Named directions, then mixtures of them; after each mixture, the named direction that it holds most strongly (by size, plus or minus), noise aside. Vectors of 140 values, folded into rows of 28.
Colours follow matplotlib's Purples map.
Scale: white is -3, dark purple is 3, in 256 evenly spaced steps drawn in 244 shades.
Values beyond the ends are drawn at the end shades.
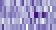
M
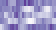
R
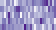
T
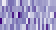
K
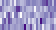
T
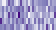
K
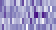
M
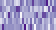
T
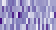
K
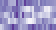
R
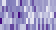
K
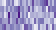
T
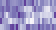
R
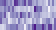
T
